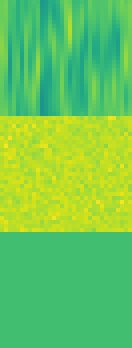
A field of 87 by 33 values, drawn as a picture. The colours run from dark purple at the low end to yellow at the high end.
The table splits into 3 rows of 1 panel. Panel 1,1: high, streaked downward. Panel 2,1: very high, fine-grained, faint in contrast. Panel 3,1: high, flat.
